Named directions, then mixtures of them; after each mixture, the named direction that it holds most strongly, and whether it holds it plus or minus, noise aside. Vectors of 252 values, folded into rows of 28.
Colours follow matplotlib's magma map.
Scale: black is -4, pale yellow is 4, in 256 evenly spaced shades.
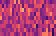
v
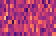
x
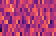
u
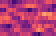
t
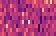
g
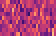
v, minus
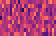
v, minus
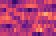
t, plus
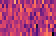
v, plus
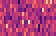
g, plus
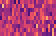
v, minus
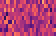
x, minus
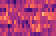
t, plus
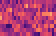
t, plus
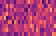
x, plus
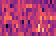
g, minus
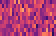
v, plus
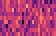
g, minus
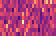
g, plus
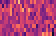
v, plus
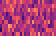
u, plus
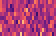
u, minus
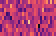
g, plus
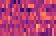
v, minus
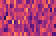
x, minus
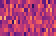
x, plus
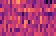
g, minus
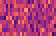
x, minus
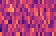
u, plus
